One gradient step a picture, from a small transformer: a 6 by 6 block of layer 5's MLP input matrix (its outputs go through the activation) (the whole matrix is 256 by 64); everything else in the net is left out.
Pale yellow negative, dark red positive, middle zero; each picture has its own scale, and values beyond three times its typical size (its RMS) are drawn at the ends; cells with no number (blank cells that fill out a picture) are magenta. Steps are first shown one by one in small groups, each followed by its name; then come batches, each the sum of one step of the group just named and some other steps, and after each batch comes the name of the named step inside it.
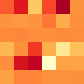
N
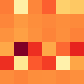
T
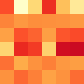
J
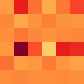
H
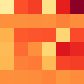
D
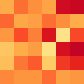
D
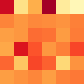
T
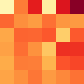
D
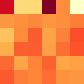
T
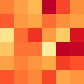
D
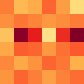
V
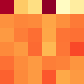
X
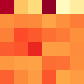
X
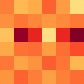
V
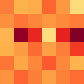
V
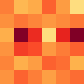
V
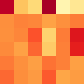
X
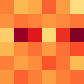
V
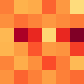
V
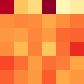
X
